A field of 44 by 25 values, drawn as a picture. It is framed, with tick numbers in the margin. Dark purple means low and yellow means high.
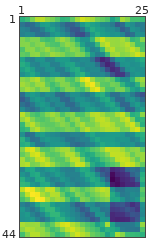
Stripes running across repeat 6 times from top to bottom. In the bottom right lies a patch that is lower than the rest. The bottom right is the ninth with the lowest average.
